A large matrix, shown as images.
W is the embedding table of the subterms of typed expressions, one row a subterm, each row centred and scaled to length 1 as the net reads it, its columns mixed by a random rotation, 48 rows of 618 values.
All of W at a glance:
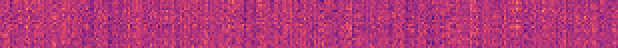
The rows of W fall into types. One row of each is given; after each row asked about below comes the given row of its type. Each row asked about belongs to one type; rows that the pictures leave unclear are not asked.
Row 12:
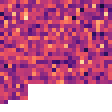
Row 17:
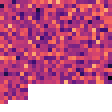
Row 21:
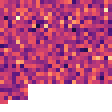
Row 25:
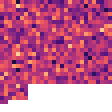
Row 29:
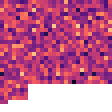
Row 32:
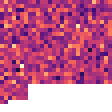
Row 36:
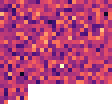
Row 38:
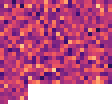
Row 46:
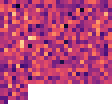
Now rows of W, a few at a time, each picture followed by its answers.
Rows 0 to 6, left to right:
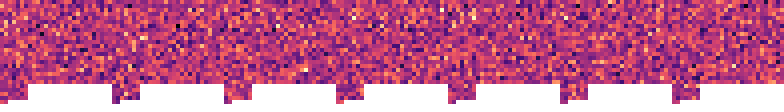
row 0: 21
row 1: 46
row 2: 29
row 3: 21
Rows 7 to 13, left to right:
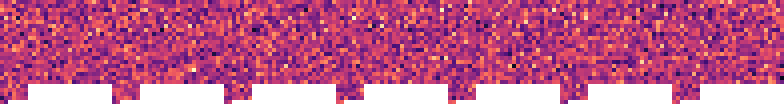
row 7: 46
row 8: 29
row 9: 36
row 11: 21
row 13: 17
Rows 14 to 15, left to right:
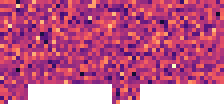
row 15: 36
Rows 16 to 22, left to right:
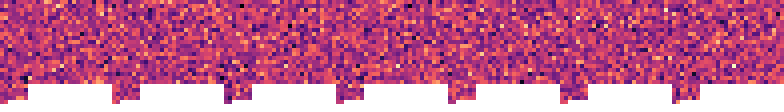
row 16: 38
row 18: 46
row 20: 29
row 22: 36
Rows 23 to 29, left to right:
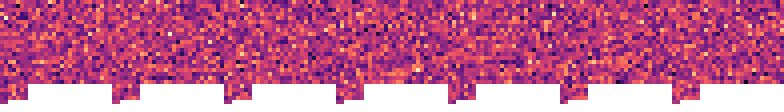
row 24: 38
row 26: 29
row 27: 12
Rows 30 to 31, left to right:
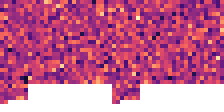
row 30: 38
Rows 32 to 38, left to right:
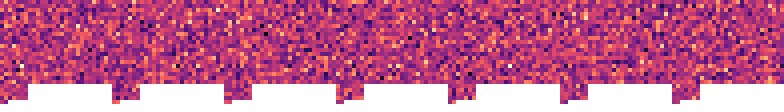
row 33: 21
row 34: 21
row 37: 12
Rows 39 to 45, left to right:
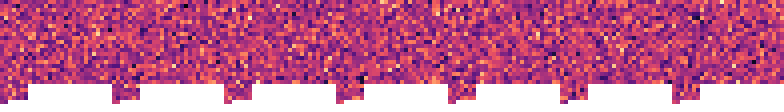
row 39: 46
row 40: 38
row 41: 32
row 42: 38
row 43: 32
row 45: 17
